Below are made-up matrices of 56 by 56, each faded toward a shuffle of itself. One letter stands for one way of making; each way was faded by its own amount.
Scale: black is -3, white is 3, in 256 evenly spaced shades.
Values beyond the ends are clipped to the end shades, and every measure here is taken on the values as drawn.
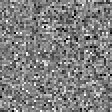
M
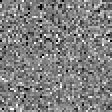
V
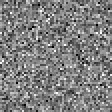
M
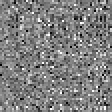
V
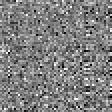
V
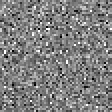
V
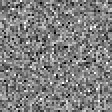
M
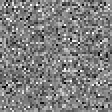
V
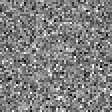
M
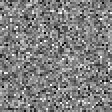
M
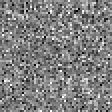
V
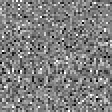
V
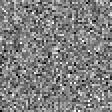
M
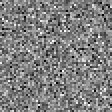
M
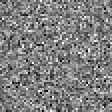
M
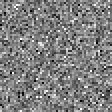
M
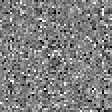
V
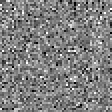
V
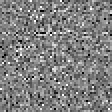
V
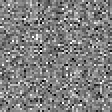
V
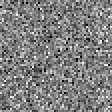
M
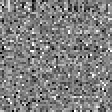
V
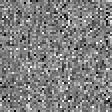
V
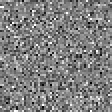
V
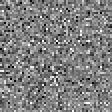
V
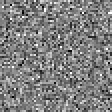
M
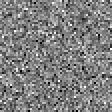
M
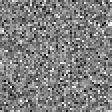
M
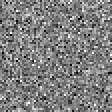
M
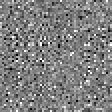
V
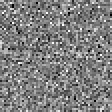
M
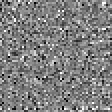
V
